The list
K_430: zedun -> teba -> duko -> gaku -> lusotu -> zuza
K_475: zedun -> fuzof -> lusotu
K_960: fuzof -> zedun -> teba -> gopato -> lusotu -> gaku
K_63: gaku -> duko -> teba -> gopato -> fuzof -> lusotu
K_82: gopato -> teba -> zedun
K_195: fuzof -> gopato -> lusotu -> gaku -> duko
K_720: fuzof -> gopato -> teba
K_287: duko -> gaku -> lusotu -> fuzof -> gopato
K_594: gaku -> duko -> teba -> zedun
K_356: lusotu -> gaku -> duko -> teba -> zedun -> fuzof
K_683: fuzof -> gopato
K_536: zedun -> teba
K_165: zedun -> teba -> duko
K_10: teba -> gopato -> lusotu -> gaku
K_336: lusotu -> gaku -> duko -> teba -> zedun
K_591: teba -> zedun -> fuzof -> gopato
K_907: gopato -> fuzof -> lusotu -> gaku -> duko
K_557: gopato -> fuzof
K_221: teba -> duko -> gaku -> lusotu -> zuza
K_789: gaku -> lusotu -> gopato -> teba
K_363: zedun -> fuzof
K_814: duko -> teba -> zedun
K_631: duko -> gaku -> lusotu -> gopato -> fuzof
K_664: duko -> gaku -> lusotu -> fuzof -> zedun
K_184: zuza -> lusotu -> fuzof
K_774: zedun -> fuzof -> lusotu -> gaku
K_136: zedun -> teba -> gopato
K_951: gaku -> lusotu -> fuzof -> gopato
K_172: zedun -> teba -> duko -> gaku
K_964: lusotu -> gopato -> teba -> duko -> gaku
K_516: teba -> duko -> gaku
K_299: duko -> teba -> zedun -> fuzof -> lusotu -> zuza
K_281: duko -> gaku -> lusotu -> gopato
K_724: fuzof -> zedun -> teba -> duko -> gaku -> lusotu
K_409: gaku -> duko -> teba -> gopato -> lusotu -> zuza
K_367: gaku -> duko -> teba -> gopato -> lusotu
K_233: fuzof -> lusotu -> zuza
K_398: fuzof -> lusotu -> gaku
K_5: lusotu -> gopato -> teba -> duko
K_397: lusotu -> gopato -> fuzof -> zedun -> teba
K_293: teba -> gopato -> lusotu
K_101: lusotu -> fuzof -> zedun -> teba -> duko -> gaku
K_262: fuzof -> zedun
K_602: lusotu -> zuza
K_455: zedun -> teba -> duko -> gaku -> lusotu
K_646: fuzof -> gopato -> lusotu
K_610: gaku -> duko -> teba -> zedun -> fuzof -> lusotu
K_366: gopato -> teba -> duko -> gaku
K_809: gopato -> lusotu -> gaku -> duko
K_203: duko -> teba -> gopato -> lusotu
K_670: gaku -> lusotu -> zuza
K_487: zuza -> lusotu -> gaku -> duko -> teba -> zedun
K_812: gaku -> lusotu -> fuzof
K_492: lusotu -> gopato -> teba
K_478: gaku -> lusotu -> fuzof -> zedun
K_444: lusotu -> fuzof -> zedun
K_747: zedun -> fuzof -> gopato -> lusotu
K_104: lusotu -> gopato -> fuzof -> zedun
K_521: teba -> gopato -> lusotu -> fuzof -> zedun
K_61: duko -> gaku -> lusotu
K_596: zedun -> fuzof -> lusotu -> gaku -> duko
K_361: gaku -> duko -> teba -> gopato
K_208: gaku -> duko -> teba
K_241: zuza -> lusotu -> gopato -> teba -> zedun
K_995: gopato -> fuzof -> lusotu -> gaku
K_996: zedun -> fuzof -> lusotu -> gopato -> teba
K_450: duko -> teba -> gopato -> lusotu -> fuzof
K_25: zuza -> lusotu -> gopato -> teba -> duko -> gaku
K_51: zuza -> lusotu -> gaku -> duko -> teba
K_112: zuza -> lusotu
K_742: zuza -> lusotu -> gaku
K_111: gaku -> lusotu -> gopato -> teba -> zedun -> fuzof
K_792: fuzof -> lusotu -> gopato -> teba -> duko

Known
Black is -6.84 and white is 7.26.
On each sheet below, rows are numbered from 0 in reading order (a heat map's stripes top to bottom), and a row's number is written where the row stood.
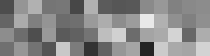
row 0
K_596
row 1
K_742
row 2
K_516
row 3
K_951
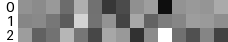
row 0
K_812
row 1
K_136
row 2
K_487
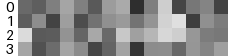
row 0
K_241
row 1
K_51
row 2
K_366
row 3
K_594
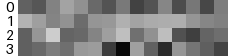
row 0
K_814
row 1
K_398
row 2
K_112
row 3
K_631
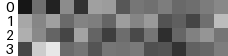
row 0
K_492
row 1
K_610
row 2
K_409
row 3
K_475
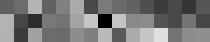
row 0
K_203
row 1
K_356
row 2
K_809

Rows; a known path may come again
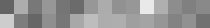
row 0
K_742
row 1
K_960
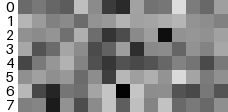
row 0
K_281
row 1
K_398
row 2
K_812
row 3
K_594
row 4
K_664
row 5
K_995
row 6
K_356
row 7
K_101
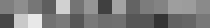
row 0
K_136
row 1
K_475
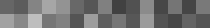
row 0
K_814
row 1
K_455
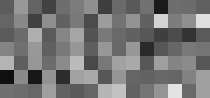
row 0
K_602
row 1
K_208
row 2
K_203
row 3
K_63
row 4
K_557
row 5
K_397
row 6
K_10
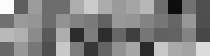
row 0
K_724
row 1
K_184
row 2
K_430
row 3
K_951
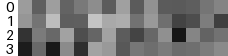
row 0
K_367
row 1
K_646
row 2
K_444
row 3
K_492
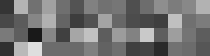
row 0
K_536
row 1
K_521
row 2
K_964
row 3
K_747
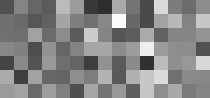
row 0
K_287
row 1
K_591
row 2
K_165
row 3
K_25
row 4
K_789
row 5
K_809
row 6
K_172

